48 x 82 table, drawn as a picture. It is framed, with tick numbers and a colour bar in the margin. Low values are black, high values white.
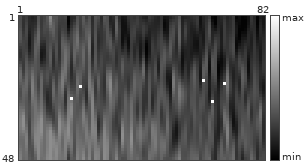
Lone odd cells: 5, each higher than its neighbours. Ninth with the lowest average: top right. Average level on the scale: 30%. Slope: up to the bottom left. Grain: streaks running down. Ninth with the highest average: bottom left.
